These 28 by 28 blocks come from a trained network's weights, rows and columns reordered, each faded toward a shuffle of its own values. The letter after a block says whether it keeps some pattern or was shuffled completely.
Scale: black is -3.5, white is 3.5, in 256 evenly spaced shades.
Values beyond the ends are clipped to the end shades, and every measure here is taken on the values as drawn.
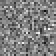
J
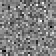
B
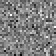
B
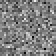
B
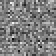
J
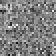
J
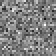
J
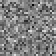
J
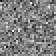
B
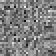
J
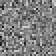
J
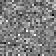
B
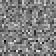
J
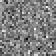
B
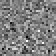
J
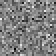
B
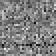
J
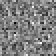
J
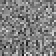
J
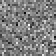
B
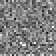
J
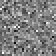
B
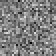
B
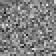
B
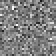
J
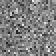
B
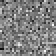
B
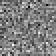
B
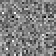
J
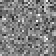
J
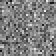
B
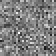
J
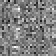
J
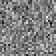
J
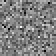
B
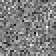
B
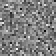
B
